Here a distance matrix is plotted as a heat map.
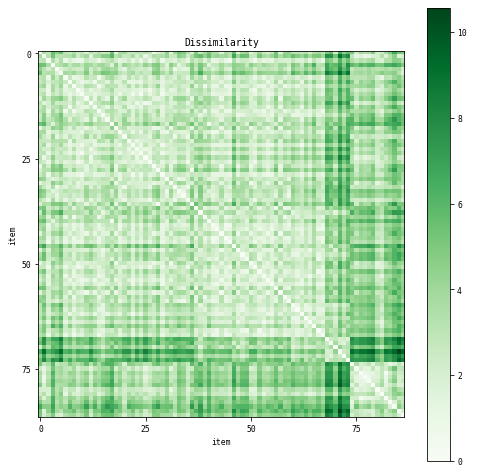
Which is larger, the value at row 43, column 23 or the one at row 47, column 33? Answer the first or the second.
the second
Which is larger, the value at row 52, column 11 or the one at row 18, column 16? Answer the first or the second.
the first
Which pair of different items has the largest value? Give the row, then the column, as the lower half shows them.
85, 71
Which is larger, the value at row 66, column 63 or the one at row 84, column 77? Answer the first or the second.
the second
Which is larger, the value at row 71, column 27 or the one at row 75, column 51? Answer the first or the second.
the first
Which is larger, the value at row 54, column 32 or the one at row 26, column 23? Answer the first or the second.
the first
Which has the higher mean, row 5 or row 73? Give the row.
73
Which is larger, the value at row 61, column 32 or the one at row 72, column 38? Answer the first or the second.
the first
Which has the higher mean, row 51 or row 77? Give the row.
77
